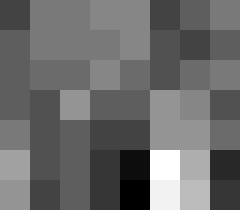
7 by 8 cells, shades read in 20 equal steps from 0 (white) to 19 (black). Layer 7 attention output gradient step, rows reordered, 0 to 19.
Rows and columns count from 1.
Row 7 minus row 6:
1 1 0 0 1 1 -1 -1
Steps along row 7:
up down up up down up up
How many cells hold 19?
1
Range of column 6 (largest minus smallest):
14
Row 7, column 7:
5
